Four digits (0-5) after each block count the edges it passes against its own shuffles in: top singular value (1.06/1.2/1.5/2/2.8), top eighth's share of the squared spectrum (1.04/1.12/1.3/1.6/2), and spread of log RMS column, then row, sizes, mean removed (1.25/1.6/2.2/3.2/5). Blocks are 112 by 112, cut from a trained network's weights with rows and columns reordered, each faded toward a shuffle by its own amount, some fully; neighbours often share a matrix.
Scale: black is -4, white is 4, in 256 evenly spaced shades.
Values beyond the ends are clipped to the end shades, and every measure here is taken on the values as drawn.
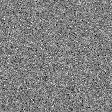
1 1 0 0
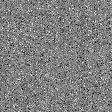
1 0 0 0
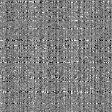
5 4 1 4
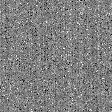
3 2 0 1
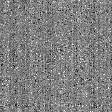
3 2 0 2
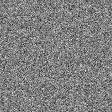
1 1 0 0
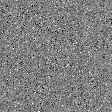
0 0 0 0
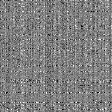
4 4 1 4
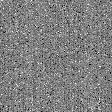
2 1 0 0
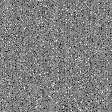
2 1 0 0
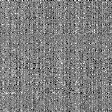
4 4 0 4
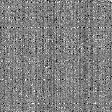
4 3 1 3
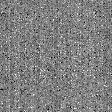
3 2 0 2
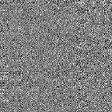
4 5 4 2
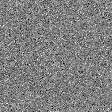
1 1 0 1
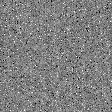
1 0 0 0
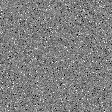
0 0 0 0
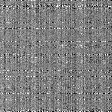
4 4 1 4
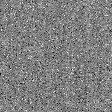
1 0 0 0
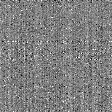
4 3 0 3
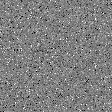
0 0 0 0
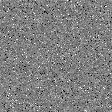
0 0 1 0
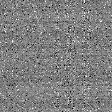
2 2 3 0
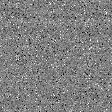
1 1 1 0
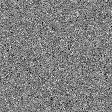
0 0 0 0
